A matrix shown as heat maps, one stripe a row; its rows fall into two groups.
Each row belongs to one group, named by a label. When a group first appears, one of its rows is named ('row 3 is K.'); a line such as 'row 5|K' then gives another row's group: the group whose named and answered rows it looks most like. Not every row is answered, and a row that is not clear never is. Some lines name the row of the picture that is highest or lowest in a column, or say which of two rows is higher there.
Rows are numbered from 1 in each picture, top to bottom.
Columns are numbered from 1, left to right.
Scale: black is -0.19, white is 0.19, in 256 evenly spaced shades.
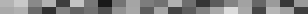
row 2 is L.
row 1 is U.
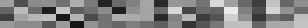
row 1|U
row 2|L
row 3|U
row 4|L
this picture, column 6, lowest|4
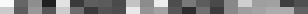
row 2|L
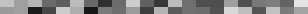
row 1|U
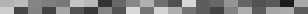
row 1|U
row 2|L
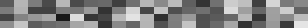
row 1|L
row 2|L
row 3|U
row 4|U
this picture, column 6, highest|3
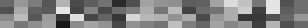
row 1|L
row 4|U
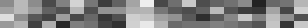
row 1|U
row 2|U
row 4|U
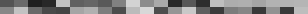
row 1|L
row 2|U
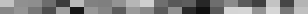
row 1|U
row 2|L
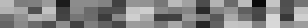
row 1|U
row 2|U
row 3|U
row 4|L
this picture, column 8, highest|1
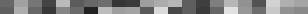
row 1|L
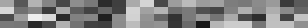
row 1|U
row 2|L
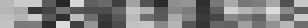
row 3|U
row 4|L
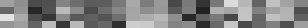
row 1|L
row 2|L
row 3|L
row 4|U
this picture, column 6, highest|4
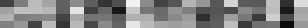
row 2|U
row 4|U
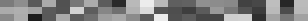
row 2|U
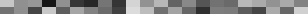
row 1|L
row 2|U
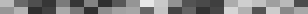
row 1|L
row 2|L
